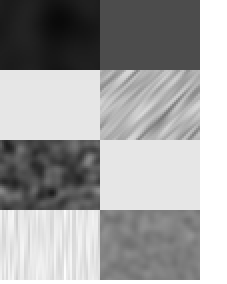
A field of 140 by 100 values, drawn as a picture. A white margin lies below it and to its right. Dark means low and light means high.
It is made of 4 by 2 panels. Panel 1,1: very low, smooth, faint in contrast. Panel 1,2: low, flat. Panel 2,1: very high, flat. Panel 2,2: high, slanting up to the right. Panel 3,1: low, blotchy. Panel 3,2: very high, flat. Panel 4,1: very high, streaked downward, faint in contrast. Panel 4,2: middling, blotchy, faint in contrast.
